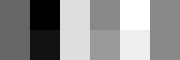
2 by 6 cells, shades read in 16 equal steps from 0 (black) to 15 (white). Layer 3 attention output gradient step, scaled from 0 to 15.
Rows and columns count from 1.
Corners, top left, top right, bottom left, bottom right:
6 8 6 8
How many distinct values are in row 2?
6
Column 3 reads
13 13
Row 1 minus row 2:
0 -1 0 -1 1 0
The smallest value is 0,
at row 1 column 2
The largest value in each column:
6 1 13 9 15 8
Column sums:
12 1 26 17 29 16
